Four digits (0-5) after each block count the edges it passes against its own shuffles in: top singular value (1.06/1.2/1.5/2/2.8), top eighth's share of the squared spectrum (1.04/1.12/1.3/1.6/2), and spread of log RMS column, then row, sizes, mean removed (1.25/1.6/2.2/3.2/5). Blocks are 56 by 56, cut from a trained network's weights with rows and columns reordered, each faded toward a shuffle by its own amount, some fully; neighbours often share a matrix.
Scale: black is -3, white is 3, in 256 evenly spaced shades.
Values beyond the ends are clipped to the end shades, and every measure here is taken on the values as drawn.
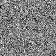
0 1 0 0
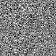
2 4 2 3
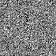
2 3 1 1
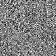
2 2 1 1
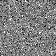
1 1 0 0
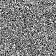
0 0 0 0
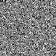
2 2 1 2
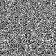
3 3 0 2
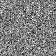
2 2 0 0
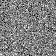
0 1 0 0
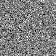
2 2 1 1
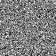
0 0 0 0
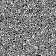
0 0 0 0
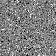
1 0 0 0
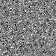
0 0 0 0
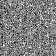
1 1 0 0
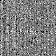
3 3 0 2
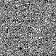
1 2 1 1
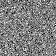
0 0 0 0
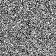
0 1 0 0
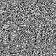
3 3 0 2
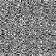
3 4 1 2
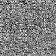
3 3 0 2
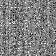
2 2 0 1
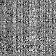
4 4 0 3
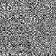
3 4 2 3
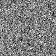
1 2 0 0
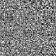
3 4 2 1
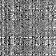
4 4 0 3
